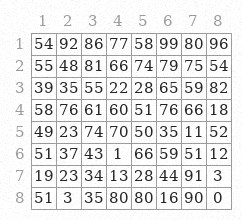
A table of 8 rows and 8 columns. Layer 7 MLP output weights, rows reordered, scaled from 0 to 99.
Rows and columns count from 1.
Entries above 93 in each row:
2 0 0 0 0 0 0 0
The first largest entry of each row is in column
6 3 8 2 3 5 7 7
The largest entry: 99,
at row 1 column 6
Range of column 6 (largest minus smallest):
83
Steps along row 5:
down up down down down down up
